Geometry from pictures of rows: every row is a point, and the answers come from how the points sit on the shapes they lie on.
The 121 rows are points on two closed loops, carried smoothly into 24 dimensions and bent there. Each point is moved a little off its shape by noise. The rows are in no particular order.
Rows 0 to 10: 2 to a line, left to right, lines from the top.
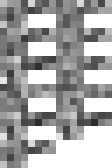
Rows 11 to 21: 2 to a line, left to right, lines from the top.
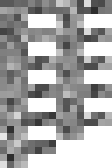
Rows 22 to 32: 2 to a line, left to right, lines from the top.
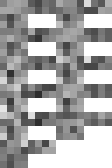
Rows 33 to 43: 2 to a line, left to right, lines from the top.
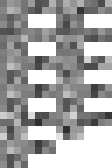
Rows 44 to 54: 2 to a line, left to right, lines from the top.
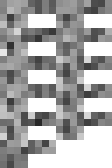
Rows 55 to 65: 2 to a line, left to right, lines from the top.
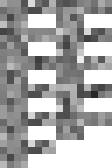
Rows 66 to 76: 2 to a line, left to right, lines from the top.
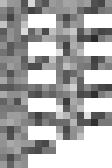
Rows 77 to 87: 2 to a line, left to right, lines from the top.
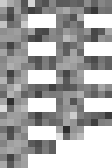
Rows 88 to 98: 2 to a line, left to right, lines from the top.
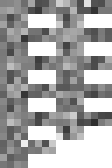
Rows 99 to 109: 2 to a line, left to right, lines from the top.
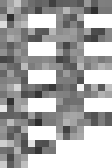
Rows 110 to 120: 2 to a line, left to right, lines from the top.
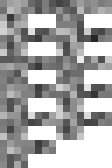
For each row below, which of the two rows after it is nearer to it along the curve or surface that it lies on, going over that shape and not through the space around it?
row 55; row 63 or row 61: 63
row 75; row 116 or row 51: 51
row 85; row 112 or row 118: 118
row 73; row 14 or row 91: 91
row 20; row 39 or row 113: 39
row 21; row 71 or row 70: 71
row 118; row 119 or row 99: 119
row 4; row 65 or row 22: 22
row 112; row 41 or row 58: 41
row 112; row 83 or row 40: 83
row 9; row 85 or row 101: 85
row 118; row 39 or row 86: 39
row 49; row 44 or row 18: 18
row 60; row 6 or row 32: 6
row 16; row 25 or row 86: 25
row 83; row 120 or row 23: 120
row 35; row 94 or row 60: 60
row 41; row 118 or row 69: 69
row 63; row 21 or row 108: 108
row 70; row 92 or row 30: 92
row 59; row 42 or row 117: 42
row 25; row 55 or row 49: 55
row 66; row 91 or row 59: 59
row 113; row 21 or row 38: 21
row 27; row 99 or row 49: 49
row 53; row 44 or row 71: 71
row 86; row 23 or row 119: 119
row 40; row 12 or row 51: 51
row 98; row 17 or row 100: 17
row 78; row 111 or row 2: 111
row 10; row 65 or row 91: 65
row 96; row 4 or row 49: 49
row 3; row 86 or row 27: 27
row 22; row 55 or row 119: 55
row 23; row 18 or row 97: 18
